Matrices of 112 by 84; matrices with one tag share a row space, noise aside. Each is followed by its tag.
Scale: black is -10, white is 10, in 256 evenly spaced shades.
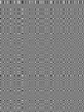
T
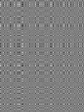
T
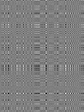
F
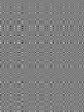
T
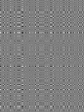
T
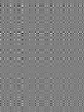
T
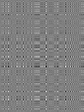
F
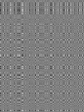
T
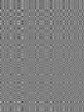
T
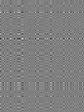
T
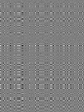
T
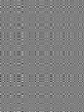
T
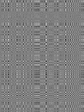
F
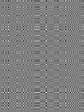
F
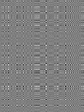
F
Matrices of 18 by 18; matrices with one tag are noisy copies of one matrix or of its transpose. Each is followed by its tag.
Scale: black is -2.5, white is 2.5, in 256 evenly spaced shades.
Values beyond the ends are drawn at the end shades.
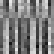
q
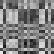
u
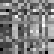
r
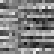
q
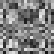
u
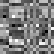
u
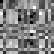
u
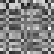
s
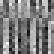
q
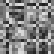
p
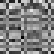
s
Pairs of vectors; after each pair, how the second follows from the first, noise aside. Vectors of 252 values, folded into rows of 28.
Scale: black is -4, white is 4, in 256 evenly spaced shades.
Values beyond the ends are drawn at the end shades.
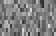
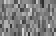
copied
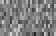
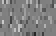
partly zeroed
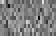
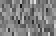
shuffled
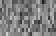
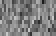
copied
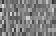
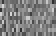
copied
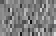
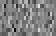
wrapped around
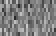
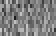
copied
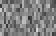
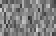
copied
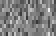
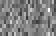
copied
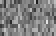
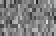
copied
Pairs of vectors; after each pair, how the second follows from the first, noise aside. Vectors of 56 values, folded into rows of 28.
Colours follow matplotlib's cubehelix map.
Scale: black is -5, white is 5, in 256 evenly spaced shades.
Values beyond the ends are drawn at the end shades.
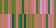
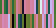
scaled up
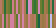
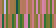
reversed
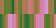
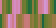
reversed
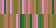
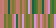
wrapped around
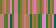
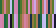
scaled up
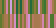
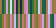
scaled up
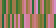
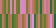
wrapped around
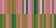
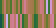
wrapped around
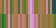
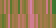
shrunk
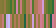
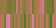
shrunk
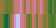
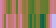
wrapped around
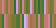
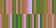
reversed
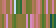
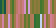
reversed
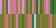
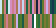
scaled up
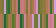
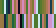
scaled up
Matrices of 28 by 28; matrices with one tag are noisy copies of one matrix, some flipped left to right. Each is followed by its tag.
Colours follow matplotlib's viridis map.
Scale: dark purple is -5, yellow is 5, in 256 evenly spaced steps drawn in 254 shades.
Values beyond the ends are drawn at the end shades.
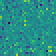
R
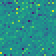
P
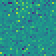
P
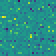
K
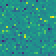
K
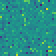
R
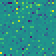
P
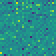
P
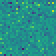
P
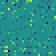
R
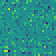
R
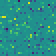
K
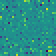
R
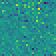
P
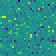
K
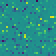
K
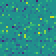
K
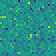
K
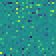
P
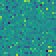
R
